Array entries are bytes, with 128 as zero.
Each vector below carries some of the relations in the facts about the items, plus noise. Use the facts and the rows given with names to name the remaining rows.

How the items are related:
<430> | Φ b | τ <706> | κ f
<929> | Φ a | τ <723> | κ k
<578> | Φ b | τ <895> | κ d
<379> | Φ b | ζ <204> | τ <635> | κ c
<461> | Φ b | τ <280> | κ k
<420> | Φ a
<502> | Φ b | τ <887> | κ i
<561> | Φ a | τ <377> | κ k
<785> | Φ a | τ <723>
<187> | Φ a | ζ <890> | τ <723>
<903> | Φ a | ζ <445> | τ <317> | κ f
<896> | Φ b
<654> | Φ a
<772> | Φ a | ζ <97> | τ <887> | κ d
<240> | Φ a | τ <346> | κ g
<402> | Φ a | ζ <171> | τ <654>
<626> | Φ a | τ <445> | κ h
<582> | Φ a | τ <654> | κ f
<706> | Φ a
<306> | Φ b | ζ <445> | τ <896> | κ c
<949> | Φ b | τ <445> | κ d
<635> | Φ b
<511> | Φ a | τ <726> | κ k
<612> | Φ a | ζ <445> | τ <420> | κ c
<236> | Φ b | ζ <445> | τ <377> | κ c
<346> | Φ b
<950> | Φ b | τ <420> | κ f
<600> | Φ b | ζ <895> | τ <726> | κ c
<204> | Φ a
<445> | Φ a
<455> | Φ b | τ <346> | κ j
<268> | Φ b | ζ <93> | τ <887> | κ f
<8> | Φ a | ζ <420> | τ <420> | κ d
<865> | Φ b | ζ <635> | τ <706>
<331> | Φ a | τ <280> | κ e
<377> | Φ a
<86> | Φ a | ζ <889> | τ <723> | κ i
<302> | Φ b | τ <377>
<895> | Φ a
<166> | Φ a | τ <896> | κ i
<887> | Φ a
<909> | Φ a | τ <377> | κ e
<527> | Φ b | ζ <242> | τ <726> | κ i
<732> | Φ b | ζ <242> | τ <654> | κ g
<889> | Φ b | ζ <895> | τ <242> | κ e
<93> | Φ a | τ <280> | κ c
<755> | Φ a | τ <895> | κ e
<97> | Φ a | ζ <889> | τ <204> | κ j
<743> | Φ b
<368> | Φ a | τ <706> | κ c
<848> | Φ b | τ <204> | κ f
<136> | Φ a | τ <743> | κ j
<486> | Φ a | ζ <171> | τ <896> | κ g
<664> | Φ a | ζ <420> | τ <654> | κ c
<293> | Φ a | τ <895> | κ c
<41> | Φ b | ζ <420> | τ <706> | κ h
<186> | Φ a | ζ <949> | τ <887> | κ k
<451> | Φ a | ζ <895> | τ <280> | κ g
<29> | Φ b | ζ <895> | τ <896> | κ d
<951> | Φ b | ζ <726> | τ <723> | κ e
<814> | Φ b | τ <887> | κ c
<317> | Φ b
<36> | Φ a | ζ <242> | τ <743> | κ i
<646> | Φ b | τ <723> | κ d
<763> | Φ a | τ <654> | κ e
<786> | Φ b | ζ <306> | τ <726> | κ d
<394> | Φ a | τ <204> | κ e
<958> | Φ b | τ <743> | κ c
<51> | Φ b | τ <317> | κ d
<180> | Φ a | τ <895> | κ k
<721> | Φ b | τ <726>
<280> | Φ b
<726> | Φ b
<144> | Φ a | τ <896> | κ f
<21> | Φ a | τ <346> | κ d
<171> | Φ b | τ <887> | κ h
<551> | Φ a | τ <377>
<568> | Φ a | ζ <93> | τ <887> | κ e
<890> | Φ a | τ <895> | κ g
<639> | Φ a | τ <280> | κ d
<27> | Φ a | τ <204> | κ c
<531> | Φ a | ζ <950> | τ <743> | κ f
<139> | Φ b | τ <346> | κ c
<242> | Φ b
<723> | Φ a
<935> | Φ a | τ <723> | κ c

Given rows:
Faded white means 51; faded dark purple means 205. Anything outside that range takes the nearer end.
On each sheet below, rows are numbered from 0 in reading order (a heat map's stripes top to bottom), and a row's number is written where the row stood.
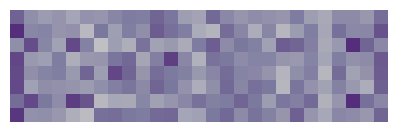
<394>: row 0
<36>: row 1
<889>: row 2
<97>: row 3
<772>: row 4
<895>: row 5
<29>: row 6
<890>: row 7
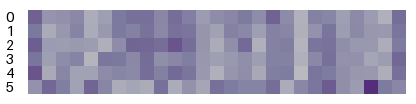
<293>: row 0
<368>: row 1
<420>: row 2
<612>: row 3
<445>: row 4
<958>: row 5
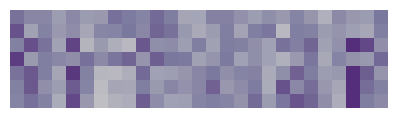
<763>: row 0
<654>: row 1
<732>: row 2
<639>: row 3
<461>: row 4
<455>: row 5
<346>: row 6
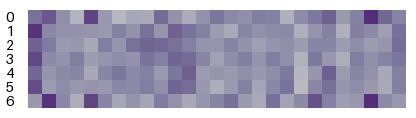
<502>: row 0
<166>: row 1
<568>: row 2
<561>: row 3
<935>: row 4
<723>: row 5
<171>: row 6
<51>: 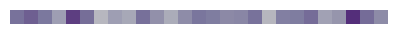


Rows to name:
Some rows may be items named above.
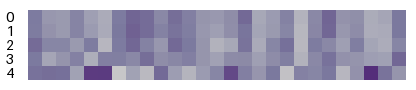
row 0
<664>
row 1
<664>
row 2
<402>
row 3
<612>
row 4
<949>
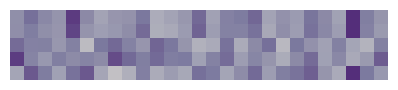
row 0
<379>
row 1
<379>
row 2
<402>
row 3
<8>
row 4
<306>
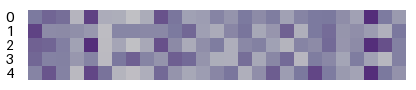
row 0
<242>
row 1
<187>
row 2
<527>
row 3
<402>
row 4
<635>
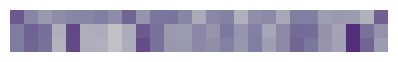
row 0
<626>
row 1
<242>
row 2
<242>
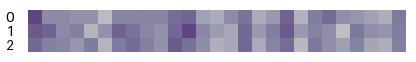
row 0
<187>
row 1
<486>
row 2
<402>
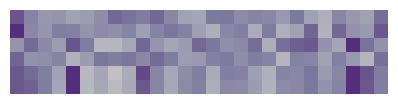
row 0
<755>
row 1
<86>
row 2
<139>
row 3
<293>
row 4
<527>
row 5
<527>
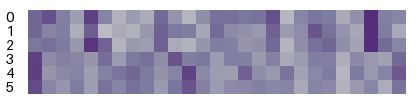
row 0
<578>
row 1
<726>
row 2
<786>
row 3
<21>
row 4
<451>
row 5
<144>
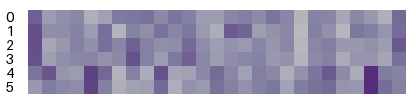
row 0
<293>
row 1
<186>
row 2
<903>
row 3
<582>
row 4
<268>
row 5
<600>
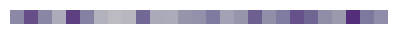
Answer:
<865>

